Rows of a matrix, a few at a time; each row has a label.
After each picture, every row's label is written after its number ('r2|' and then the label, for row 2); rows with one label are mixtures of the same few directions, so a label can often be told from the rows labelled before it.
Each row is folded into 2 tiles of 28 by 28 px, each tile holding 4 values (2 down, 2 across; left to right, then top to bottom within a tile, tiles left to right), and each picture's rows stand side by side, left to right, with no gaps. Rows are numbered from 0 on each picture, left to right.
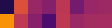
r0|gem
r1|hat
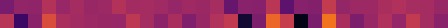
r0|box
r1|gem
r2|box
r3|box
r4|box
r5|box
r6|box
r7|box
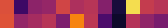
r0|hat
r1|box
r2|hat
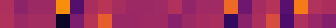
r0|hat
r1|gem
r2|gem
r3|gem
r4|gem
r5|hat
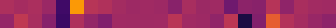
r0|box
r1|hat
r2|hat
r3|gem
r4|box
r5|gem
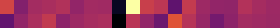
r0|gem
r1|gem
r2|hat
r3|gem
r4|hat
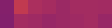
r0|hat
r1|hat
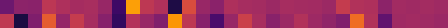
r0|box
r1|box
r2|hat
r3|gem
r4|box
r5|box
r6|box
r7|box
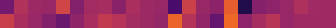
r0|gem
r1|gem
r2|gem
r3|gem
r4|hat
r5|hat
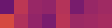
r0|gem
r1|hat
